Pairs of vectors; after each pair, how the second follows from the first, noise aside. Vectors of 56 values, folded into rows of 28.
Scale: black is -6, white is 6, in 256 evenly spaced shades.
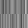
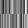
scaled up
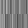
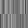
shuffled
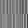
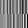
scaled up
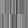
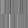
partly zeroed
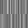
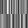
scaled up
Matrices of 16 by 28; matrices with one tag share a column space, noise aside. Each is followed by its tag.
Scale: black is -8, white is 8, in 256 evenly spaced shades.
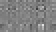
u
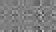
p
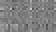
u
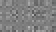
p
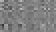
u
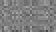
p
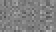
p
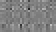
u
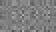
p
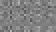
p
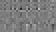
u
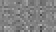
p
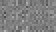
p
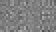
p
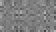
p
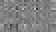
u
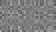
p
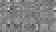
u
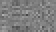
p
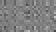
p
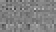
u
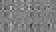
u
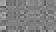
p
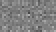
p
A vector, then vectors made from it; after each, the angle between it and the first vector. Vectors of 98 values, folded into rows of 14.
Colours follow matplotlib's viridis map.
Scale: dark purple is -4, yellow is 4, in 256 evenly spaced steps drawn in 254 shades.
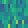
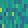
orthogonal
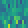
nearly parallel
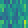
partly opposed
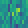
partly aligned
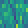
partly opposed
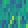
orthogonal
